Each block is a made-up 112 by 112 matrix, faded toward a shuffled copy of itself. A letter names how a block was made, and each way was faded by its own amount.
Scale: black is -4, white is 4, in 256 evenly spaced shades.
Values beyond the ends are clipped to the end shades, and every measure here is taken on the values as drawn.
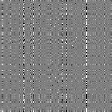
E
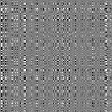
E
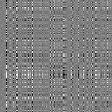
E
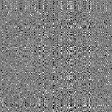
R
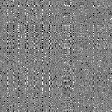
R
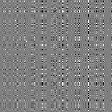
E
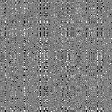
R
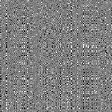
R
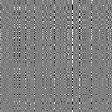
E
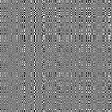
E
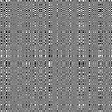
E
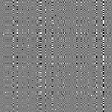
E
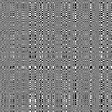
E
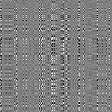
E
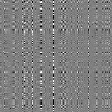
E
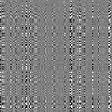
E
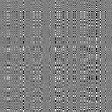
E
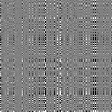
E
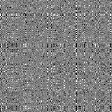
R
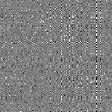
R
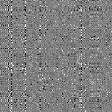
R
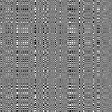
E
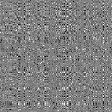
R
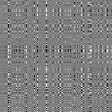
E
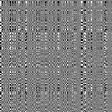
E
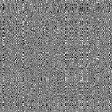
R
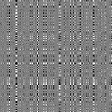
E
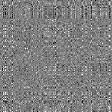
R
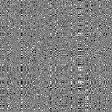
R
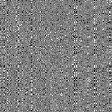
R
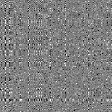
R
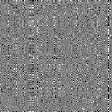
R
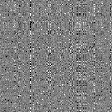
R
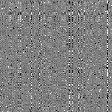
R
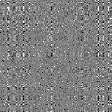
R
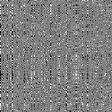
R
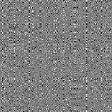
R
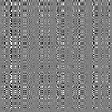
E
